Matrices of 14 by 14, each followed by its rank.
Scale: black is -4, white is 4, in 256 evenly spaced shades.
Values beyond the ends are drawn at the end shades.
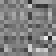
three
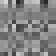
two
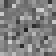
full rank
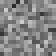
full rank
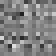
three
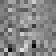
three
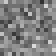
full rank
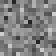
full rank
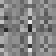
two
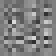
two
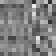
three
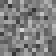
full rank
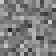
full rank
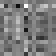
two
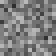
full rank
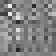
three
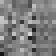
three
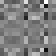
two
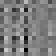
two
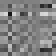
two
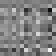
two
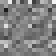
three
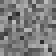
full rank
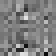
two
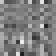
three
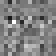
three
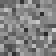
full rank
